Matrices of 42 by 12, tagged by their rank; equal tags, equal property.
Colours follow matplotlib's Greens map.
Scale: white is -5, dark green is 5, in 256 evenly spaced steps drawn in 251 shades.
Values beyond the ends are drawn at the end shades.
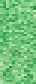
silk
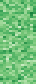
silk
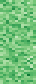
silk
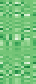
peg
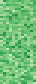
silk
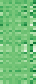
peg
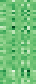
peg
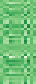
peg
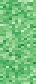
silk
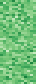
silk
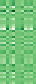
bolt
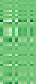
bolt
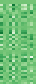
peg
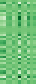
bolt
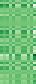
bolt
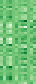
peg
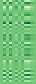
bolt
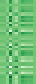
bolt
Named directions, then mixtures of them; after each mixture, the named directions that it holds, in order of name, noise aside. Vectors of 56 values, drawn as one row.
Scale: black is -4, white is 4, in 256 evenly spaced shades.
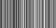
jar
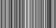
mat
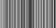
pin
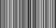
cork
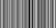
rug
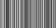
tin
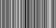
mat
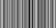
rug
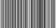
cork, mat, tin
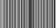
pin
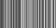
jar, pin, tin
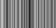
pin, rug, tin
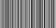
cork, mat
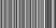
cork, mat, tin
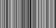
cork, pin, tin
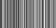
jar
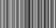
rug, tin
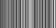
pin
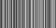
cork, jar, mat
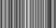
mat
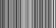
pin
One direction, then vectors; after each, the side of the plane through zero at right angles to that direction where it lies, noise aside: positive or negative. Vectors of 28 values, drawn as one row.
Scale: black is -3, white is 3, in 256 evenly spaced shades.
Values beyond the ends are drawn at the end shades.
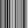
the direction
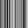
positive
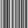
positive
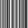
positive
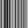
positive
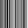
positive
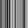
positive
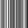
negative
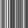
negative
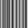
positive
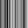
positive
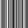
negative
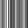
negative
